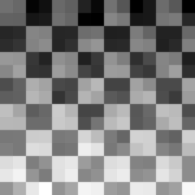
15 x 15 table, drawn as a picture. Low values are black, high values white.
Grain: checkered. Average level on the scale: 50%. Slope: up to the bottom.
